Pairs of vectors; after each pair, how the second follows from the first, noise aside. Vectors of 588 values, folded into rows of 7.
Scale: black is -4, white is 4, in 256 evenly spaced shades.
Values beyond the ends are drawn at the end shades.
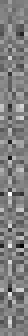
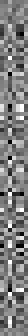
scaled up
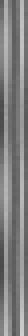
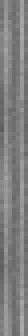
shrunk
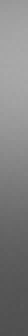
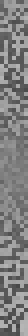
sign-scrambled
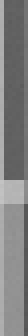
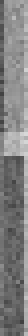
reversed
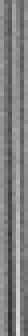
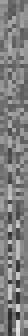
sign-scrambled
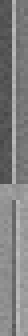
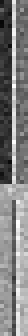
scaled up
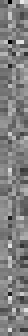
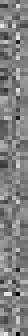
reversed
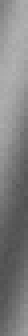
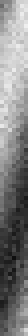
scaled up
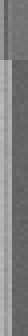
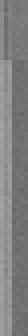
shrunk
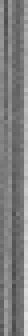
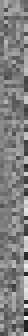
sign-scrambled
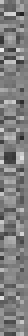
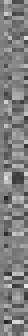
reversed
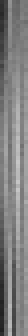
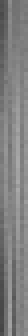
shrunk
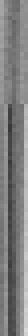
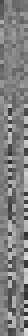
sign-scrambled
